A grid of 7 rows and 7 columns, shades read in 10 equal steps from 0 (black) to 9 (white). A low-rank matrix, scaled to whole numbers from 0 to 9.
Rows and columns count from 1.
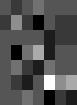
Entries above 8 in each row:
0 0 0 0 0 1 0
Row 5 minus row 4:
0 4 -2 -5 3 0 0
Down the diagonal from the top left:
3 5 3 6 4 5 1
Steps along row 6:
down down up up down up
